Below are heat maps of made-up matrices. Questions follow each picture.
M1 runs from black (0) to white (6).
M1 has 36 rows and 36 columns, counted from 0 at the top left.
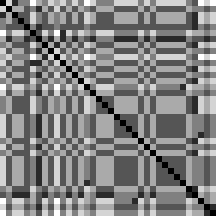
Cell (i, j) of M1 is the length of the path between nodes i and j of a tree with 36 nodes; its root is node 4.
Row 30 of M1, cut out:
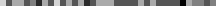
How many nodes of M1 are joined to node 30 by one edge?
2
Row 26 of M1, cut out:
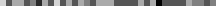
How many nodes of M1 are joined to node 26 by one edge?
1
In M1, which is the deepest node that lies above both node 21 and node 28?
6
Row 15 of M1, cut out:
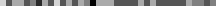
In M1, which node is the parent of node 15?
6
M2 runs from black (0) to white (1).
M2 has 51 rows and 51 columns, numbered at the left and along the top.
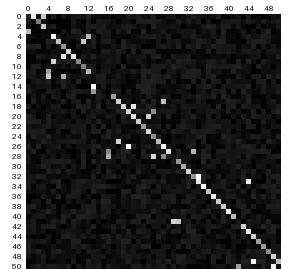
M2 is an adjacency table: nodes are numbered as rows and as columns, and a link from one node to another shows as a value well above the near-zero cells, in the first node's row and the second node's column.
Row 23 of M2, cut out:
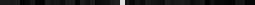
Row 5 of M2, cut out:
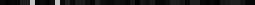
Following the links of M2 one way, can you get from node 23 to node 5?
no
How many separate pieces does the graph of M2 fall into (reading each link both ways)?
4
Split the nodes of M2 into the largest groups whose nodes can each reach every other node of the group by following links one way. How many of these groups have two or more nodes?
5
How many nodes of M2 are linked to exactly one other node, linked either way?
2
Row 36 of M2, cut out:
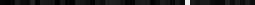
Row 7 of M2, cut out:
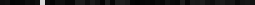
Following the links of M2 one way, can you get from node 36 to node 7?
no
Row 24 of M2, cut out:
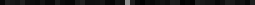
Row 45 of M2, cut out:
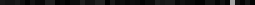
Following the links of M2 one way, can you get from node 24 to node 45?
yes
